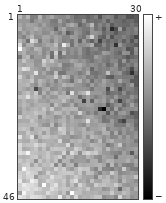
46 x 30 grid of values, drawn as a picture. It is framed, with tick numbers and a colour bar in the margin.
There is an overall slope up to the bottom left. The values follow a bell shape. The top right is the ninth with the lowest average. The halves do not mirror each other. The bottom left is the ninth with the highest average. Overall the values sit about 60% of the way up the scale.
